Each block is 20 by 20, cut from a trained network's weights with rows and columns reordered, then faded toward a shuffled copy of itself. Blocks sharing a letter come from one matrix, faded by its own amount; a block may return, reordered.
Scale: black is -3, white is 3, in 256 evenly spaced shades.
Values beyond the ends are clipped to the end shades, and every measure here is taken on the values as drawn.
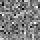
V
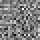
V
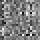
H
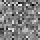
H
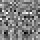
H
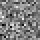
V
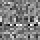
H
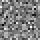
V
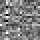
H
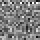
V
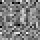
H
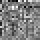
H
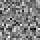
V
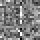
H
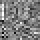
H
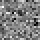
V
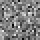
V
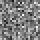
V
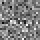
V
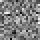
V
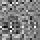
H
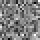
H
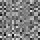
H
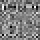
H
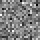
V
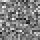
V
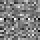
H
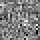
V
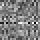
H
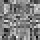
H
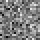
V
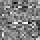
V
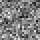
V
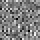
V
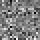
H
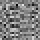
H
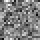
V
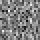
V
